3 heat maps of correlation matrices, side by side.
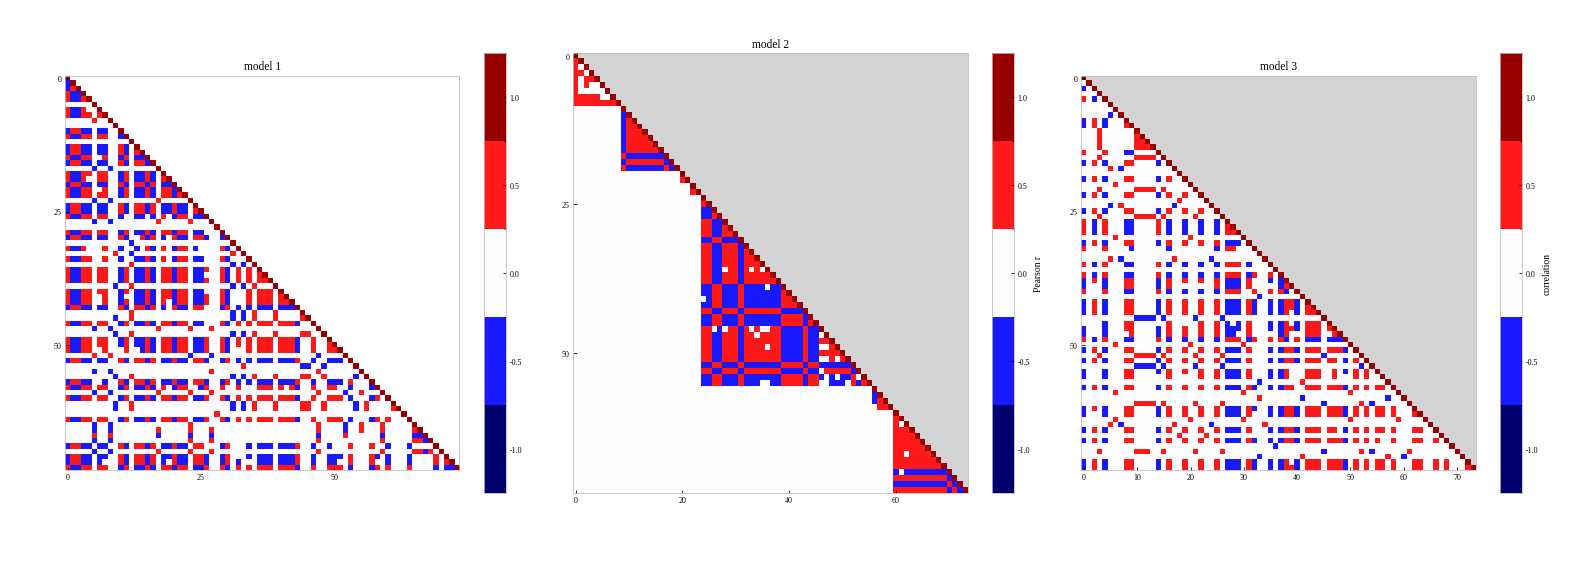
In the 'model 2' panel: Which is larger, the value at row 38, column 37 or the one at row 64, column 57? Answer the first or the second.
the first
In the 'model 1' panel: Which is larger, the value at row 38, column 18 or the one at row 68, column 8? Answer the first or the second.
the first
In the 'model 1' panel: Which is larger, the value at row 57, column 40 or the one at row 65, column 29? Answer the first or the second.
the second
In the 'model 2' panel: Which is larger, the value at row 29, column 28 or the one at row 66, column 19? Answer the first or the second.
the first
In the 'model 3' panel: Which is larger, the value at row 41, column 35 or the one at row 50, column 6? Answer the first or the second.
the second
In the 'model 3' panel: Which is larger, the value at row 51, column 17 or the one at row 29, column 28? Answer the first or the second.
the second
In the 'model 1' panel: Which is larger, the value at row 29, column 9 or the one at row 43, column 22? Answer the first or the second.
the first
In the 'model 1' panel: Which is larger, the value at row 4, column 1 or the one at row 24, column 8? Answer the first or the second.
the second
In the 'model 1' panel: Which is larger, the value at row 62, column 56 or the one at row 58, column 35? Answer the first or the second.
the first
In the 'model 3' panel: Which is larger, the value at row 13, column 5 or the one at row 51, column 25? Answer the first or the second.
the second
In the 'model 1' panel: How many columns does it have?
74
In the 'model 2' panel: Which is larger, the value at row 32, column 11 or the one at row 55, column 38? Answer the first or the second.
the first
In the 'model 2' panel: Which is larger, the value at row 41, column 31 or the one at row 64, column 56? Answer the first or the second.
the first
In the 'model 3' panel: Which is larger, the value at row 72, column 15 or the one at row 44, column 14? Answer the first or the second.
the first
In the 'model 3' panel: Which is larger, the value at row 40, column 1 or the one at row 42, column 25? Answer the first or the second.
the second
